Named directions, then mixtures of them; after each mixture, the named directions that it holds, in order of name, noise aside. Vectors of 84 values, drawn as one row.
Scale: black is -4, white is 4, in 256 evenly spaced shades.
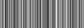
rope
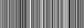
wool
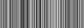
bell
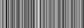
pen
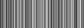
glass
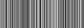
bell, pen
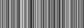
bell, pen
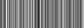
pen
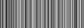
glass, rope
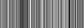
bell, wool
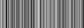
pen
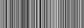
bell, pen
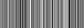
wool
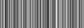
rope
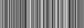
rope, wool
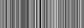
bell, pen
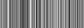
bell, wool
